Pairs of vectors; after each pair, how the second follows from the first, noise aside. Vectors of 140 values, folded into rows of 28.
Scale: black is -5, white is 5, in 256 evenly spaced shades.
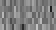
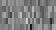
shuffled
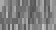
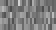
shuffled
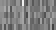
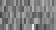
shuffled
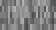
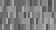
shuffled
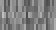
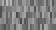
shuffled
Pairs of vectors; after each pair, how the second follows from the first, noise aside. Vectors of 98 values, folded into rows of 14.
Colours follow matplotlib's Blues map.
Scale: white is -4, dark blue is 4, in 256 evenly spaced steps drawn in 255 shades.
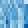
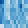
reversed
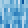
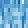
negated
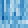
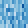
shuffled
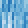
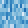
shuffled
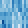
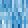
negated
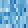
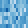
negated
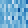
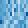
shuffled
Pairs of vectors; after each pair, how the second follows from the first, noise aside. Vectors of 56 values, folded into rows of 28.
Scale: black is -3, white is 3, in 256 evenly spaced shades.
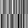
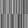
shrunk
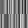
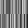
wrapped around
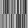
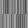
shrunk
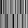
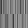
shrunk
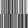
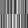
wrapped around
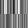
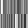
wrapped around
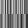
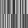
wrapped around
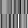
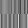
shrunk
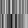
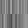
shrunk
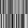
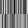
wrapped around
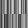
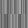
shrunk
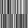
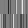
partly zeroed
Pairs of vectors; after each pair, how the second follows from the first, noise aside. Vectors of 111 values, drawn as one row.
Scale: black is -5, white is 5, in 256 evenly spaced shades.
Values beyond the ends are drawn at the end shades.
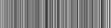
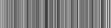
copied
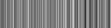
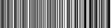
scaled up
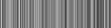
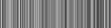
copied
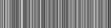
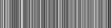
copied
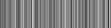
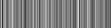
reversed
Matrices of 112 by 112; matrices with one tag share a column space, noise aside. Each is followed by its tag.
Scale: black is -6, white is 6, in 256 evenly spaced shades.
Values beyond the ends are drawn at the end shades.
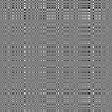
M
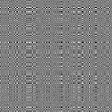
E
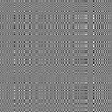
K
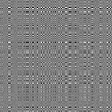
E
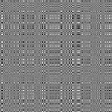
K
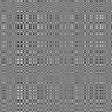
K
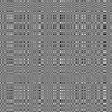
K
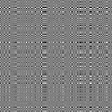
E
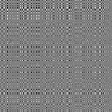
M
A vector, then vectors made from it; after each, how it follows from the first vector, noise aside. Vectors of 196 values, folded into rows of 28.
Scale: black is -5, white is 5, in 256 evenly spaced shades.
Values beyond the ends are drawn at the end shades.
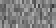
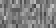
sign-scrambled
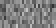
copied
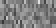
reversed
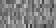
wrapped around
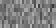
copied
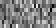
scaled up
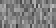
negated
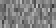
copied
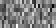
scaled up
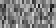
scaled up
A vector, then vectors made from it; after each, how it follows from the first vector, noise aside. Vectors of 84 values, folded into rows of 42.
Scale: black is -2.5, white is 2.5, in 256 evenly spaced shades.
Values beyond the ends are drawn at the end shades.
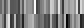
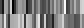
wrapped around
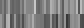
shrunk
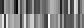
reversed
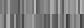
shrunk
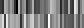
reversed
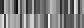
reversed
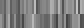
shrunk
